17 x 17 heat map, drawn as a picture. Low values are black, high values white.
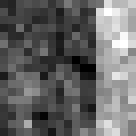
No regular stripes run through it. A vertical seam about 70% of the way across splits the table, and the right part is higher. The top right is the ninth with the highest average. Overall the values sit about 40% of the way up the scale.
